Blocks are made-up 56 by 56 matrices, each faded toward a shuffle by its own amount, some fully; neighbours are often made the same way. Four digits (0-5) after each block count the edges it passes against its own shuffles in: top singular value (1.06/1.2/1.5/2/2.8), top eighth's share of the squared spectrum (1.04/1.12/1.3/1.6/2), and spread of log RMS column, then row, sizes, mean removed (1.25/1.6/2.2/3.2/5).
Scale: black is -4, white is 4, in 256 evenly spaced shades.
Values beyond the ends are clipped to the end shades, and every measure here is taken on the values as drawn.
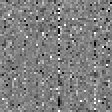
3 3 2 0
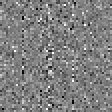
3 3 3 0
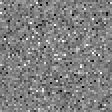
0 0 0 0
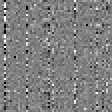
4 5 3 1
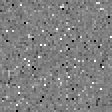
0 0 0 0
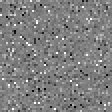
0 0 1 0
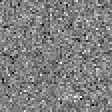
1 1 0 0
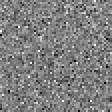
0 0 0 0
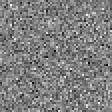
0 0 0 0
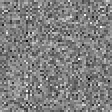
3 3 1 1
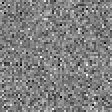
3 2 1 1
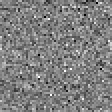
2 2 0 0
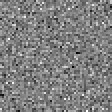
0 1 0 0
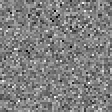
0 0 0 0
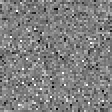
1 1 0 0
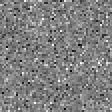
1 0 0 0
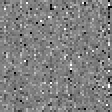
2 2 2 0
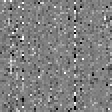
3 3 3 0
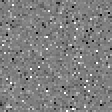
0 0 0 0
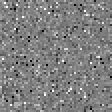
1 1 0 0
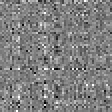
4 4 2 2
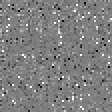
2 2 1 0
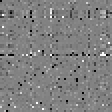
4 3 1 1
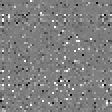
4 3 1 1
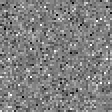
1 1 0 0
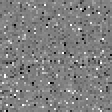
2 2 0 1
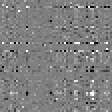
4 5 3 3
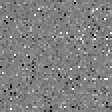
2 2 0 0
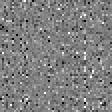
3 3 2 0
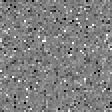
1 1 1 1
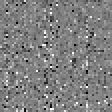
3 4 2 1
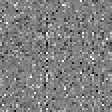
4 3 2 1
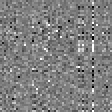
4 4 2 2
